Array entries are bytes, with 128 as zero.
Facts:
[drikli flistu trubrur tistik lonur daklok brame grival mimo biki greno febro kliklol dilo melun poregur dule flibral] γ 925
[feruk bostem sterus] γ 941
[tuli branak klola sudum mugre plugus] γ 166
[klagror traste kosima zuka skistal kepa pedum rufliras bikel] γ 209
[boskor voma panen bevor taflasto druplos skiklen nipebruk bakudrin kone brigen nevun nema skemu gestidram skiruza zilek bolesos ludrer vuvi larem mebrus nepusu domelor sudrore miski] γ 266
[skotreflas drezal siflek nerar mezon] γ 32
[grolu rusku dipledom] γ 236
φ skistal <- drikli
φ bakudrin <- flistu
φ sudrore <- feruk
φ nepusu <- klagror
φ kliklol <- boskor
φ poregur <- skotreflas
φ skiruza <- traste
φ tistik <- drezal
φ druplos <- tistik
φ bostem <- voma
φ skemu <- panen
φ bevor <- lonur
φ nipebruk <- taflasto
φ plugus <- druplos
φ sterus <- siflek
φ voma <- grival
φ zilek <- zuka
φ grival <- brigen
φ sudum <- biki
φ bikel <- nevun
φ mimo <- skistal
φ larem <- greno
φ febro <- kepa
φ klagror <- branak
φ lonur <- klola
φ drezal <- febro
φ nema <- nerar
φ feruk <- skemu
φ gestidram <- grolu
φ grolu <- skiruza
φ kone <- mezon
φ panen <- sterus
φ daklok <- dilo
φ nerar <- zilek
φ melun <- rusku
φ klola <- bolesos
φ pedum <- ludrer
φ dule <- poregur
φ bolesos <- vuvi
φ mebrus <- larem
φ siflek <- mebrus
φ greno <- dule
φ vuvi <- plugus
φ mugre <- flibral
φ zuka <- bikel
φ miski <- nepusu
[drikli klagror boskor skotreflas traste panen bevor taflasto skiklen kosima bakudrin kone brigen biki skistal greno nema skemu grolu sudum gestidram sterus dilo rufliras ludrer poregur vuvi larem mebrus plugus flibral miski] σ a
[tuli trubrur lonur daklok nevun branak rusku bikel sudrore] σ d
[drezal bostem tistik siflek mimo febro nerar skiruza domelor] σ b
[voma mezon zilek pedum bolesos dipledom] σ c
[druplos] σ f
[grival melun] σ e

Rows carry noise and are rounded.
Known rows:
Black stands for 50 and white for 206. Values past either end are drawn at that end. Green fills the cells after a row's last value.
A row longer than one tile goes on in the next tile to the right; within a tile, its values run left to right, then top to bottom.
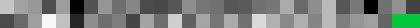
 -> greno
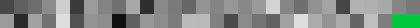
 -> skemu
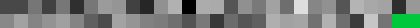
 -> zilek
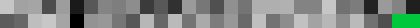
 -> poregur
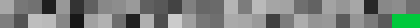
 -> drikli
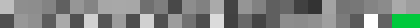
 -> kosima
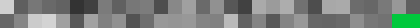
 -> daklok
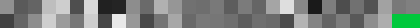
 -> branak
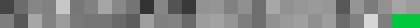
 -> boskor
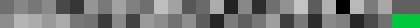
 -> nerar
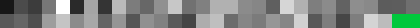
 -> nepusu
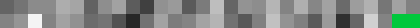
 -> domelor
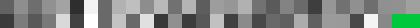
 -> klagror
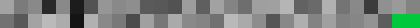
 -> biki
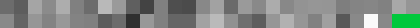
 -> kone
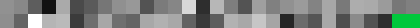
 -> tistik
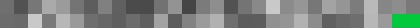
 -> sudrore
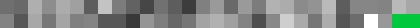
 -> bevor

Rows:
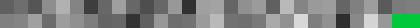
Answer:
nipebruk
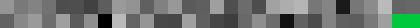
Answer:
mezon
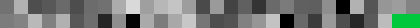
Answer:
siflek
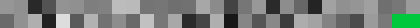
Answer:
kepa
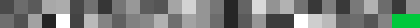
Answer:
feruk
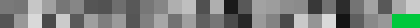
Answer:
bostem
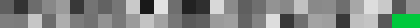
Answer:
druplos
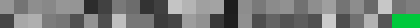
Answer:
dipledom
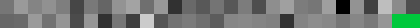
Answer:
skotreflas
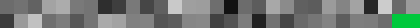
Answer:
rusku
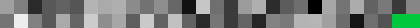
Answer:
zuka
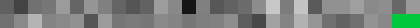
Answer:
nevun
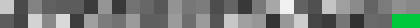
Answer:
lonur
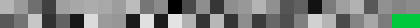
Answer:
skistal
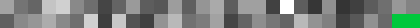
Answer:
mugre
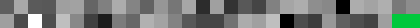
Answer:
drezal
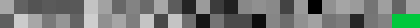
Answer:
bikel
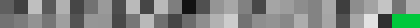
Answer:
vuvi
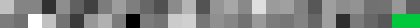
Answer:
mimo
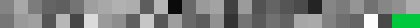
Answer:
traste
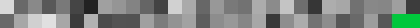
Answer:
melun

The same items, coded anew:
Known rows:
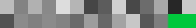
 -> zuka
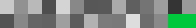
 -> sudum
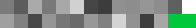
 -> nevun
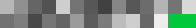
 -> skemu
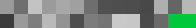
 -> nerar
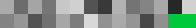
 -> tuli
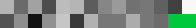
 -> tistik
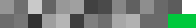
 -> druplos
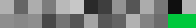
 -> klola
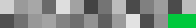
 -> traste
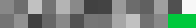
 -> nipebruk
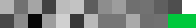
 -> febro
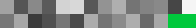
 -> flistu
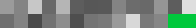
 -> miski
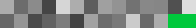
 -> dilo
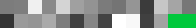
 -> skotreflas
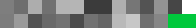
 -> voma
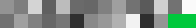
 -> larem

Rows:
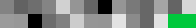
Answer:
sudrore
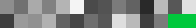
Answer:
mezon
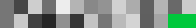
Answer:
dule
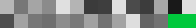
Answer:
pedum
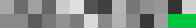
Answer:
branak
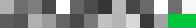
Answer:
sterus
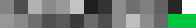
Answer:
bolesos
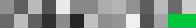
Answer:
greno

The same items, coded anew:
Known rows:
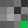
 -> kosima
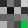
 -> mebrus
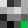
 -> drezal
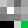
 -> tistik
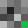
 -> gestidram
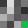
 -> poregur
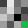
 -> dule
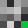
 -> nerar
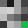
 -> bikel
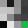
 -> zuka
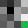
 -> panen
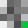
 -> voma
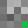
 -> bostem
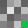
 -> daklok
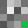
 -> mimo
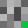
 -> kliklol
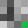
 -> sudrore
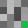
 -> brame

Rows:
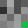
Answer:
sudum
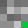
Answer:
branak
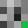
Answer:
grival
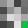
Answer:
plugus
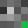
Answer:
grolu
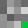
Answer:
tuli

